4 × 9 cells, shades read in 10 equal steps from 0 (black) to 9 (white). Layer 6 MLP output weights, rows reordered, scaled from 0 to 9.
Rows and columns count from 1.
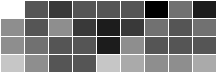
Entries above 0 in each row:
8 9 9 9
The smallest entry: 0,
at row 1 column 7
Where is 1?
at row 1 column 9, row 2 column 5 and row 3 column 5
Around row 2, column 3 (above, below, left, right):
2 3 3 2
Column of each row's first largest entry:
1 1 1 1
